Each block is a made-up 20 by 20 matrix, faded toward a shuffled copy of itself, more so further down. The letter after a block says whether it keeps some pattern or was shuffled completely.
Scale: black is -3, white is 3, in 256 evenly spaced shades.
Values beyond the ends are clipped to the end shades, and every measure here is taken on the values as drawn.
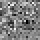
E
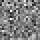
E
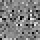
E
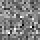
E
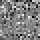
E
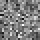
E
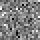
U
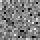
U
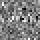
E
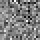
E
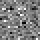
E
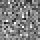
U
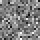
U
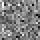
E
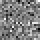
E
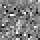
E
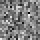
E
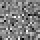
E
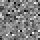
U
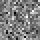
U
